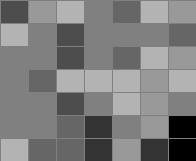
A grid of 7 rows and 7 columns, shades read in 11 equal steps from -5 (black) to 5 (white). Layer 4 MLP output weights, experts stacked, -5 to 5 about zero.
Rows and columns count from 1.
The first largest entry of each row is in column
3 1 6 3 5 6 1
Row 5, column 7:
0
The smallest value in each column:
-2 -1 -2 -3 -1 -3 -5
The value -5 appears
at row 6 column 7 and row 7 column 7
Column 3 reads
2 -2 -2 2 -2 -1 -1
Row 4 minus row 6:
0 -1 3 5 2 0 7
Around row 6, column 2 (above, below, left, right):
0 -1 0 -1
